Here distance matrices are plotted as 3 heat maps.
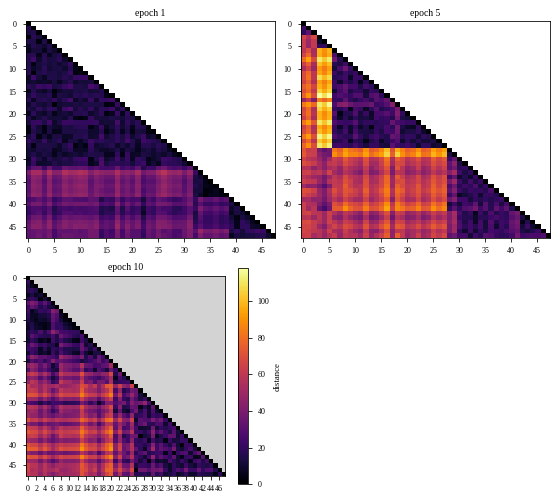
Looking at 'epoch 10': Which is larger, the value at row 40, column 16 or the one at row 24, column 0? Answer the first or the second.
the first
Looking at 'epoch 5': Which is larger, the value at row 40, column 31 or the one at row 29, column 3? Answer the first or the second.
the second
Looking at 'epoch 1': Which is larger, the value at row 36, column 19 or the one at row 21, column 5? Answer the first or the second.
the first
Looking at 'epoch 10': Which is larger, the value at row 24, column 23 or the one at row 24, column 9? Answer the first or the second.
the second
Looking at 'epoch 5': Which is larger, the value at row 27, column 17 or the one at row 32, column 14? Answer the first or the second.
the second
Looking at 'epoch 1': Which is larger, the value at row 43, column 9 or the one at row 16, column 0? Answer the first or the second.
the first
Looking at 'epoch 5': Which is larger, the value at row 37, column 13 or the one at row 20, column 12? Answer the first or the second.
the first
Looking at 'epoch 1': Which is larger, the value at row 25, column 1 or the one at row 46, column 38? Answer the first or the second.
the second
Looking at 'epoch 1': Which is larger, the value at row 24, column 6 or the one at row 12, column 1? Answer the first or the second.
the second
